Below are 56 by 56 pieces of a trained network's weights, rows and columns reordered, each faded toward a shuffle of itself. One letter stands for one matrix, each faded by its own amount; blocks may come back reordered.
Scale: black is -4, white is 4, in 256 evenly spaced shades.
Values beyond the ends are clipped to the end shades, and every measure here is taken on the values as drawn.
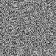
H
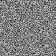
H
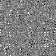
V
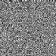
H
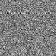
H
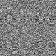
H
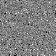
V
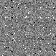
V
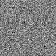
H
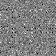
V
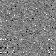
V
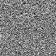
H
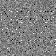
V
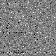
V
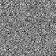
H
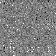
V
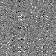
V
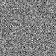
H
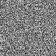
H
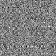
H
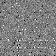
V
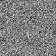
H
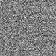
H
